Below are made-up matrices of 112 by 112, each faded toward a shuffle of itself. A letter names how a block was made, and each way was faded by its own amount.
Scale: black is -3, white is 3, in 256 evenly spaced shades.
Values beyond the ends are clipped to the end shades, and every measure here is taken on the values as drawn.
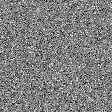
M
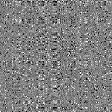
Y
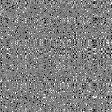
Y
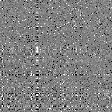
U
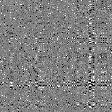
U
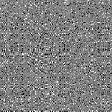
Y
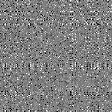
U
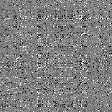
U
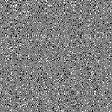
Y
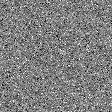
M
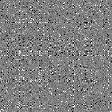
U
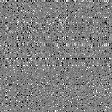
U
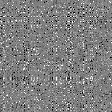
U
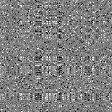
Y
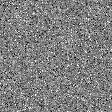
M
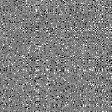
Y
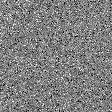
M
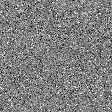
M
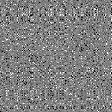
Y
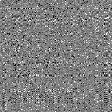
Y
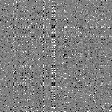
U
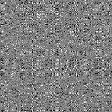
Y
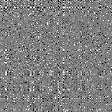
U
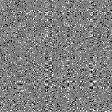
Y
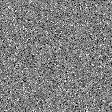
M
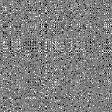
U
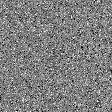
M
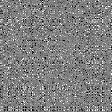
Y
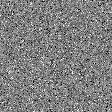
M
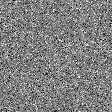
M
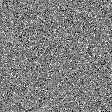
M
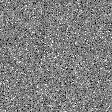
M
